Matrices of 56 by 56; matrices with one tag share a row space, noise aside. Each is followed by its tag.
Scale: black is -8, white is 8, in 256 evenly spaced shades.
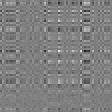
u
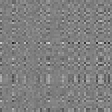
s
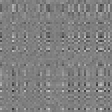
s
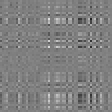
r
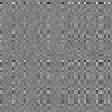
s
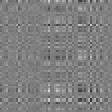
r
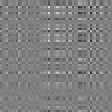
r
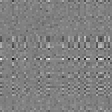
s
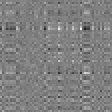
u
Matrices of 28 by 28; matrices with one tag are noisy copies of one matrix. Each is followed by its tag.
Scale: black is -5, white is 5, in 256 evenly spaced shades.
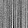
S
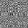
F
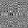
F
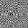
F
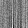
S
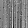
S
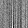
S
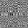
F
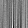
S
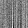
S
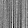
S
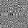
F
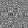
F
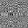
F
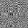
F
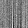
S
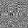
F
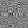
F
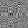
F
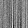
S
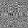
F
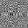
F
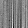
S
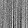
S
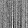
S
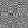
F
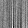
S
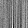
S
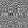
F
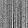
S
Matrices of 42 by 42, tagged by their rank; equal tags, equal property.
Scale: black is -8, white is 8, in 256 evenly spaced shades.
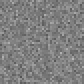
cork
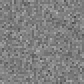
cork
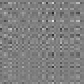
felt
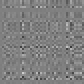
felt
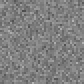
cork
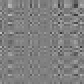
felt
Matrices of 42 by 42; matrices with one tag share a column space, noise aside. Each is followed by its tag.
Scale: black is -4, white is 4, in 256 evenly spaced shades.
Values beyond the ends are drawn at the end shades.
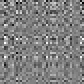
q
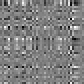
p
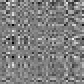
q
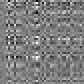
q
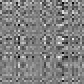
q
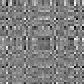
p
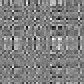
p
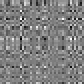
p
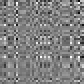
q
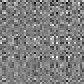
q
